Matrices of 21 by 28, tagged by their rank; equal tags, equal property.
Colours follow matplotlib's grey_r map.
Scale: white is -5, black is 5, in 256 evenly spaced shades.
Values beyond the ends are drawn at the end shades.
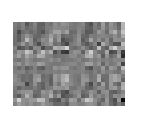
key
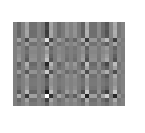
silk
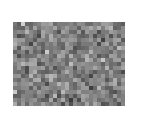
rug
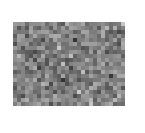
rug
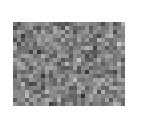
rug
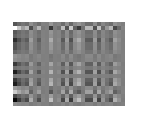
silk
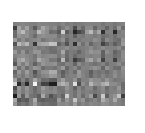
key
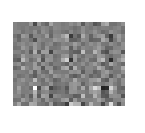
key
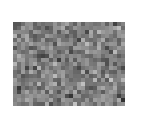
rug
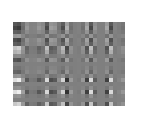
silk
